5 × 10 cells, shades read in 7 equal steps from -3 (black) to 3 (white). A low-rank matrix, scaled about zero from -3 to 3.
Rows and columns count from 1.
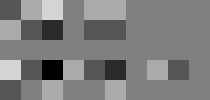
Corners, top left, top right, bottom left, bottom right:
-1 0 -1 0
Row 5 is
-1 0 1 0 0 1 0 0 0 0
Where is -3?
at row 4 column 3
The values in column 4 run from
0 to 1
